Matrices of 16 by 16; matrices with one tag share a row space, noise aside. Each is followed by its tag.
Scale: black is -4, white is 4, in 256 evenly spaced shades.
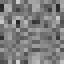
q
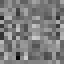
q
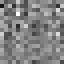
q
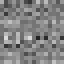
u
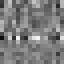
q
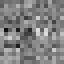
u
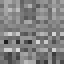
u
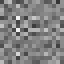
q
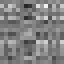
u
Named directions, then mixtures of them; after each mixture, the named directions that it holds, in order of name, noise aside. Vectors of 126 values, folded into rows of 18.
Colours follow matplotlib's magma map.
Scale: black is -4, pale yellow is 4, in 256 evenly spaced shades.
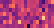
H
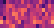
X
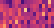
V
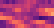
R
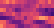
R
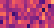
H, X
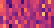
V, X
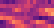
R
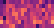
X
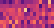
V, X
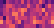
X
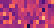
H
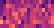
X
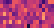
H, V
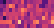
H, X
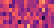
H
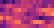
R, X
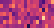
H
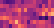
R, V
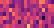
H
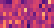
H, V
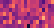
H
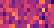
H, X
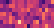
H, R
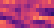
R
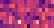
H, R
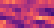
R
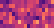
H, R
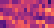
R, V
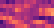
R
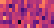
H, X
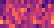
X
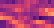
R
